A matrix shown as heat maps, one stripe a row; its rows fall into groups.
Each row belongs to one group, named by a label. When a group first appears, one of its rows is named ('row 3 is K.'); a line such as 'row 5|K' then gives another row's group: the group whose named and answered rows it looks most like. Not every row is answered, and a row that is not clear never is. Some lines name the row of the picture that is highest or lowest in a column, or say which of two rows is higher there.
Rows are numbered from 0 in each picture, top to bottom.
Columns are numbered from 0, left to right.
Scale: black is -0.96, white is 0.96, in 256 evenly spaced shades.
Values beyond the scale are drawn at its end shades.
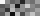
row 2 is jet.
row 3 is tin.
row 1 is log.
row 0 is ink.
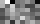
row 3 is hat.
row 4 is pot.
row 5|tin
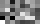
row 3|pot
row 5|ink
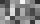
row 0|pot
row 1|jet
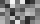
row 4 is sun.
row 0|sun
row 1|jet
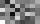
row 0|jet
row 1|tin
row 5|ink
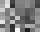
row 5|ink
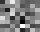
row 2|jet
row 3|sun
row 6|pot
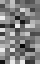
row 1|hat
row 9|ink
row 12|ink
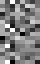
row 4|tin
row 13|hat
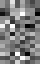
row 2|pot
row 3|pot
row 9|sun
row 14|pot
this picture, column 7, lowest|3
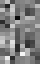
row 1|jet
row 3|sun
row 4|log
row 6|jet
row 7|log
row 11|sun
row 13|pot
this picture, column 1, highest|14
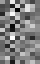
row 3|hat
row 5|log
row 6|tin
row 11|jet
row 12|tin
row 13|pot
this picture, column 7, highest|11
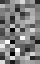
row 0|pot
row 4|tin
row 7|tin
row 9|pot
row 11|ink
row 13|tin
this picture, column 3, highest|12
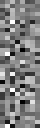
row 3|jet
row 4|hat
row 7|jet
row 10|log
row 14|jet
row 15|pot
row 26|tin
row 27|tin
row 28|hat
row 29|log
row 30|jet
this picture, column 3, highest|23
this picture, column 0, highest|18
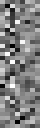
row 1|jet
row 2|tin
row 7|jet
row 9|log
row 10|pot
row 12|log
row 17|ink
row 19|jet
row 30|log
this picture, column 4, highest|10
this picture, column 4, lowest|29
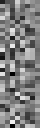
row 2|tin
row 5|log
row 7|sun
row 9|tin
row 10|pot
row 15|sun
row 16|ink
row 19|pot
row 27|jet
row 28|sun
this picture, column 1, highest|3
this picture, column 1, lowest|27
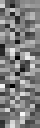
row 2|hat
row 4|log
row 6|jet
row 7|tin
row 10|log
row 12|hat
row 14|log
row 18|log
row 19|hat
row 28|pot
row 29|pot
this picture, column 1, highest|27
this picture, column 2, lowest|21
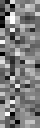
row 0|jet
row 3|jet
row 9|tin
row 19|jet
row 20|log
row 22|log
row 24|tin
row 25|hat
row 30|log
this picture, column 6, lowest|7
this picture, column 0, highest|10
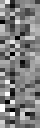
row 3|ink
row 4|tin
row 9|log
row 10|hat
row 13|tin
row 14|jet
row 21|sun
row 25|jet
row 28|sun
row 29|pot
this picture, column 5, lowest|28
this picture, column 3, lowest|9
